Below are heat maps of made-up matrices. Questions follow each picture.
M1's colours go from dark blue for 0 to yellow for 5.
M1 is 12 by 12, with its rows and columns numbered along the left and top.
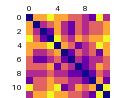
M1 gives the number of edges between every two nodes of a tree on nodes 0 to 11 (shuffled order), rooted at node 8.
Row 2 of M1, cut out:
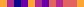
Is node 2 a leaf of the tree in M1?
no
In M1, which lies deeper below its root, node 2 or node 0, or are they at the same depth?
the same depth
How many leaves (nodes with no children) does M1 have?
6
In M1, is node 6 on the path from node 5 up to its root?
yes
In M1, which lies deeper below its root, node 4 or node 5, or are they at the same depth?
the same depth
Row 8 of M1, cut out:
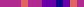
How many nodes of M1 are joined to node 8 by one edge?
3
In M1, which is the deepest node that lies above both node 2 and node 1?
6
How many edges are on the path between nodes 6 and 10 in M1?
2
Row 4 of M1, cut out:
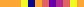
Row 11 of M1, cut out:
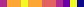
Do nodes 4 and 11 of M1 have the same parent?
no
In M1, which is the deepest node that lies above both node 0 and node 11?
9
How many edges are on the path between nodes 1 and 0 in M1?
4
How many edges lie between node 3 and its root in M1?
3
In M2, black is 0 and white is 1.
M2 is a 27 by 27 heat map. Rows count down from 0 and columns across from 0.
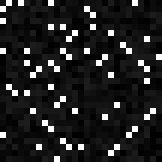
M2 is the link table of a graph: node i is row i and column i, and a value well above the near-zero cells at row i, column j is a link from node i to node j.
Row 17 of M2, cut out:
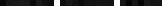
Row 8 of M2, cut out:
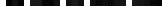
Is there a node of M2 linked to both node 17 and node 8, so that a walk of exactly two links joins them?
no
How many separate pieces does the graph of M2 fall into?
4
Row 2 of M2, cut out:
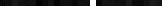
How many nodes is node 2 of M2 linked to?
1
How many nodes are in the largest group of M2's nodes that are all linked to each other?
3
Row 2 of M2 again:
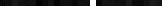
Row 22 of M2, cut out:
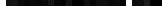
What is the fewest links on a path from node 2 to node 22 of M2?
5
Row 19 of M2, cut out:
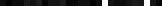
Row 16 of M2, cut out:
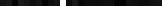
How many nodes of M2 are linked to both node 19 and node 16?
0
